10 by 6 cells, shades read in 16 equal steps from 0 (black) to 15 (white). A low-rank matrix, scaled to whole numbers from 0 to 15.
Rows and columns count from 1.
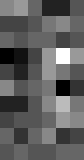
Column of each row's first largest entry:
2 5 1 5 4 1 5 5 4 2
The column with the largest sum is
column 4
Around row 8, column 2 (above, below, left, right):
2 3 4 5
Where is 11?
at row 7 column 5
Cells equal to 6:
12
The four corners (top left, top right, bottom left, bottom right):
8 5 5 6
